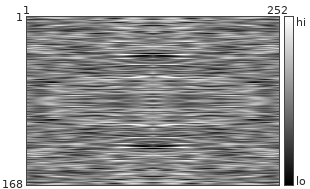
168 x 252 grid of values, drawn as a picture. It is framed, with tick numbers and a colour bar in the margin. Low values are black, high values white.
The values follow a bell shape. The grain runs across in streaks. No overall slope runs across the table. Its left and right halves mirror each other, and so do its top and bottom.
